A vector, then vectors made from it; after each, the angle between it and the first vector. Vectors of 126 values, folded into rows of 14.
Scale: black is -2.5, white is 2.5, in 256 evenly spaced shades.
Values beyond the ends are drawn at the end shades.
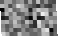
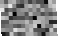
partly opposed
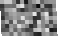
partly aligned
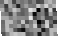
partly opposed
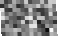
nearly opposite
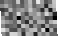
orthogonal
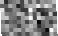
nearly opposite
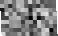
nearly parallel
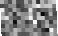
nearly opposite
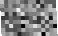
orthogonal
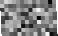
partly aligned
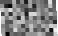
orthogonal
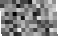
partly opposed
